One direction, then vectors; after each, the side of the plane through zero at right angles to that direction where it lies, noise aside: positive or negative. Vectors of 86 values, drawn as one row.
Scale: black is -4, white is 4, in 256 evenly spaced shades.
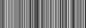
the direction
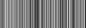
positive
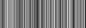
positive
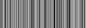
negative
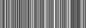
positive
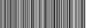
negative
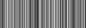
positive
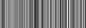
positive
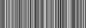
positive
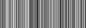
positive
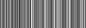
positive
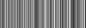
positive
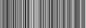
negative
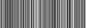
negative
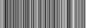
negative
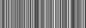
positive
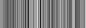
negative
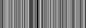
positive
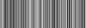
negative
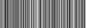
negative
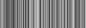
negative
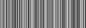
positive
